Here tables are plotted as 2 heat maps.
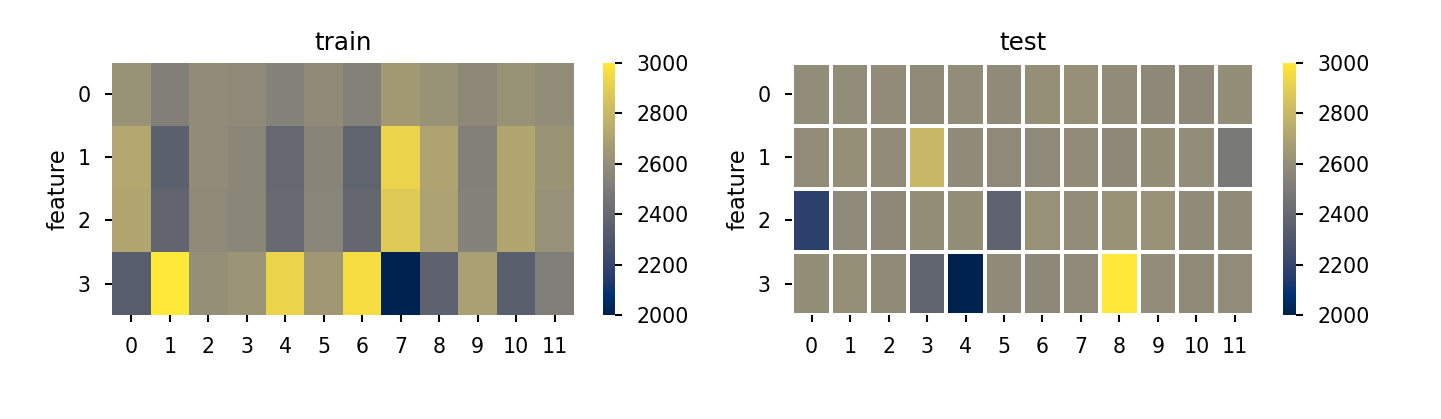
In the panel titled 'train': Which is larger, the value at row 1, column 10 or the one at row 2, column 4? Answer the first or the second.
the first
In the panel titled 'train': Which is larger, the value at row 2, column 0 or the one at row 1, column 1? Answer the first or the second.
the first
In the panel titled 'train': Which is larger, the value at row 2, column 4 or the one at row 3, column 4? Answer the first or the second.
the second
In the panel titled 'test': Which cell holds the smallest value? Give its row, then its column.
3, 4
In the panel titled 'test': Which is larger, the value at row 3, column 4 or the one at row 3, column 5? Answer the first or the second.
the second
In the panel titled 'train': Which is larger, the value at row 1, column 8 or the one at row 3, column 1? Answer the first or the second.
the second
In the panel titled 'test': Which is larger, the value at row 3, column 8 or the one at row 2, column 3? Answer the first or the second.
the first
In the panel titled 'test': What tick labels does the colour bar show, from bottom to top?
2000, 2200, 2400, 2600, 2800, 3000
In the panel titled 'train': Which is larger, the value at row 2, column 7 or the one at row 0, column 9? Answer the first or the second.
the first
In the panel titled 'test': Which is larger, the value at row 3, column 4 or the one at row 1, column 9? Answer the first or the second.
the second
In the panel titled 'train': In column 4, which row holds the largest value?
3
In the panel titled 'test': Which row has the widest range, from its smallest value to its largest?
3
